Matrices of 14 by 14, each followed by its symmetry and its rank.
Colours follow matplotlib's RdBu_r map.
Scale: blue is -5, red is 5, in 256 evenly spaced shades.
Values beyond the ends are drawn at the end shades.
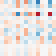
neither, rank two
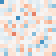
symmetric, full rank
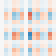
neither, rank one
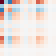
symmetric, rank one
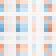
neither, rank one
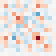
symmetric, rank three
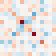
symmetric, rank three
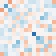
symmetric, full rank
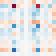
neither, rank two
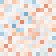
symmetric, full rank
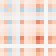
symmetric, rank one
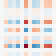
neither, rank one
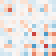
symmetric, rank three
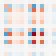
symmetric, rank one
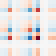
symmetric, rank one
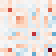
symmetric, rank three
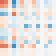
neither, rank two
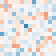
symmetric, full rank
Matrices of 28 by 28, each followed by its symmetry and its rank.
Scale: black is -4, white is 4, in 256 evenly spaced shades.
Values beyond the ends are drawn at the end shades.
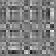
antisymmetric, rank two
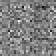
neither, rank five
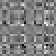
antisymmetric, rank two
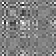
symmetric, rank three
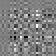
antisymmetric, rank two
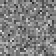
antisymmetric, full rank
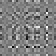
antisymmetric, rank two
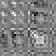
symmetric, rank three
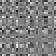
antisymmetric, rank two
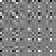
symmetric, rank two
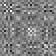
symmetric, rank three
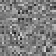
neither, rank five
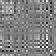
symmetric, rank two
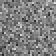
antisymmetric, full rank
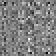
neither, rank five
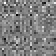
neither, rank five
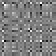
symmetric, rank two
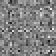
neither, rank five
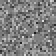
antisymmetric, full rank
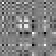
symmetric, rank two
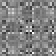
symmetric, rank three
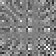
symmetric, rank three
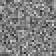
antisymmetric, full rank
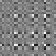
symmetric, rank two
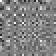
symmetric, rank three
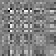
symmetric, rank two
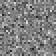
antisymmetric, full rank
